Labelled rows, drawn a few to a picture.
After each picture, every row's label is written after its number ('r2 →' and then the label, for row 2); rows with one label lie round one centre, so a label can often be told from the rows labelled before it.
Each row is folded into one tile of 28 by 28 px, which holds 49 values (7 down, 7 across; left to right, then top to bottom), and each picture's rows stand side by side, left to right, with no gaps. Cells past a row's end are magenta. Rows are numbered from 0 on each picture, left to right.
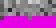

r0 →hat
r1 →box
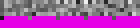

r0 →hat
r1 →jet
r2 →box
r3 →box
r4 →hat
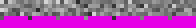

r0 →box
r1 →hat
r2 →box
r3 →jet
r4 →hat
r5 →jet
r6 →jet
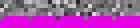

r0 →jet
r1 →box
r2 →box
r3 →jet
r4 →jet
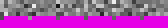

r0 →box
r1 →jet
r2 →jet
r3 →box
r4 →box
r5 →jet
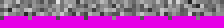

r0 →hat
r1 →jet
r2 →box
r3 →hat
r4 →jet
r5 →hat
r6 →box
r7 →jet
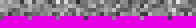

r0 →box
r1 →box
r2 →box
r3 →hat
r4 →jet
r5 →jet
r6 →box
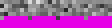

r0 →jet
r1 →box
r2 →hat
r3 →jet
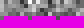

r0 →box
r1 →box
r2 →box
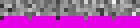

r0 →hat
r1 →jet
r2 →hat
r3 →box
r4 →box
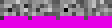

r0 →hat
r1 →hat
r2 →hat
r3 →hat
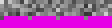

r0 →box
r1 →jet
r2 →jet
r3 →jet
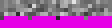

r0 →hat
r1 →jet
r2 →hat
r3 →jet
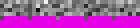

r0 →hat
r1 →hat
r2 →jet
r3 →jet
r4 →hat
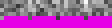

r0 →jet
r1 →box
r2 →box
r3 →box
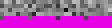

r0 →hat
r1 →jet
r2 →hat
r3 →hat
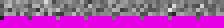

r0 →hat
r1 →hat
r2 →jet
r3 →jet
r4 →jet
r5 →jet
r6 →jet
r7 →jet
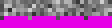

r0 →hat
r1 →jet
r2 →box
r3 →hat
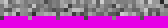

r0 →hat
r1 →jet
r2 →hat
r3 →hat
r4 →jet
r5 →box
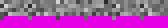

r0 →jet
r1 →jet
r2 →box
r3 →box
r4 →jet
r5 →jet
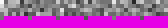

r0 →box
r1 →jet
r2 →box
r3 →box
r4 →box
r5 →hat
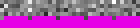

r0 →jet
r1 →box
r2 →hat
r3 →hat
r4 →box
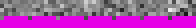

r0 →jet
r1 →hat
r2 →jet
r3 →box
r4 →hat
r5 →jet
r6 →box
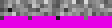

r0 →hat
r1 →hat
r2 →hat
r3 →box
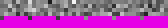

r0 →hat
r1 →box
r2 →hat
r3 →jet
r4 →jet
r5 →jet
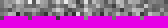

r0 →hat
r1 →box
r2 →box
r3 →box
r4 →hat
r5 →jet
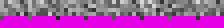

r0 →box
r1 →box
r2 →hat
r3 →hat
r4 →box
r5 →box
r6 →jet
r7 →box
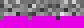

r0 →hat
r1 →jet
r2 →hat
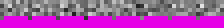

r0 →hat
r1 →hat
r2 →hat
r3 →hat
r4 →box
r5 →jet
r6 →jet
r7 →jet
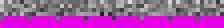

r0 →box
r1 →jet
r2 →jet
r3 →hat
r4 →hat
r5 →jet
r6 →box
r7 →box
